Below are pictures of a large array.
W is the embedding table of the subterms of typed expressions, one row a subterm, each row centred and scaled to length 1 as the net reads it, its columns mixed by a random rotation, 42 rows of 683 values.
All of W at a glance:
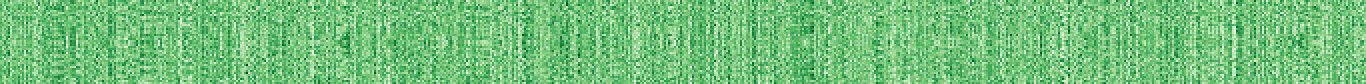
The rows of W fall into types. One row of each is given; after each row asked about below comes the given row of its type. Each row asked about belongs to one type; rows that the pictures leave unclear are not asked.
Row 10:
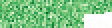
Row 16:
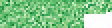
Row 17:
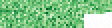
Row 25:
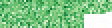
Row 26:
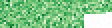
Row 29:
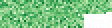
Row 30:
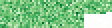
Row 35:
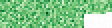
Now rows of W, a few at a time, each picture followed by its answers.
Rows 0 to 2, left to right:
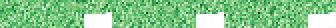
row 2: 25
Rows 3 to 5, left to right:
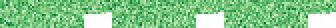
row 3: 26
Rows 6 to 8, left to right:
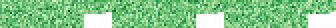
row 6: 17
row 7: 16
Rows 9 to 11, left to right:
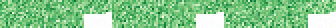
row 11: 25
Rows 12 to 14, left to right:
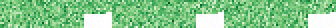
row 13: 16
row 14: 16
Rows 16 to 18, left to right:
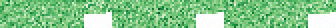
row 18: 26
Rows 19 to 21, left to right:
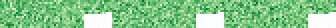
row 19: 26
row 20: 30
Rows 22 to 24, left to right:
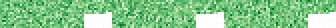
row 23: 26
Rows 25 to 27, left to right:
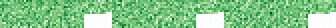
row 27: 35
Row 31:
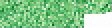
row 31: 16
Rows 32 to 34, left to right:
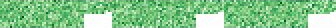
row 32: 10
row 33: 25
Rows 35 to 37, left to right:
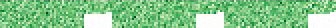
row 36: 10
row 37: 16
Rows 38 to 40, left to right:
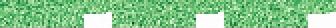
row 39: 25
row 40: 17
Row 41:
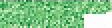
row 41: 25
